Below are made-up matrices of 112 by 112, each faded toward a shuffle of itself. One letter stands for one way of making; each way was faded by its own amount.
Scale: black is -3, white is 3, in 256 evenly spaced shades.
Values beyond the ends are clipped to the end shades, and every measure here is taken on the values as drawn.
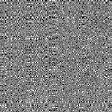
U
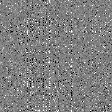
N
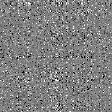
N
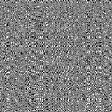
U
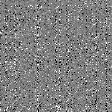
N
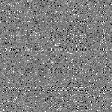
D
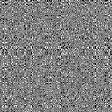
U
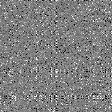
D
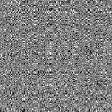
U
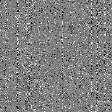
N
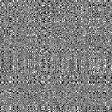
U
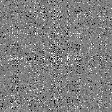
N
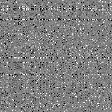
D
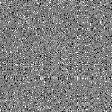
D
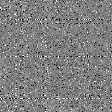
D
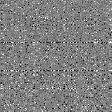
D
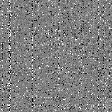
N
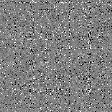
N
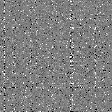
N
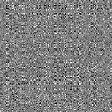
U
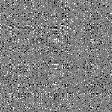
D
